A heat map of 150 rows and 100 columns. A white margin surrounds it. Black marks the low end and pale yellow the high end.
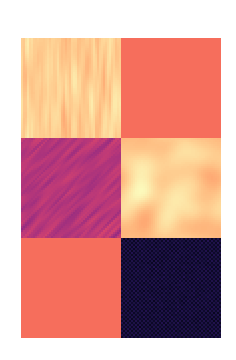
The table splits into 3 rows of 2 panels. Panel 1,1: very high, streaked downward, faint in contrast. Panel 1,2: high, flat. Panel 2,1: middling, slanting up to the right, faint in contrast. Panel 2,2: very high, smooth, faint in contrast. Panel 3,1: high, flat. Panel 3,2: very low, checkered, faint in contrast.
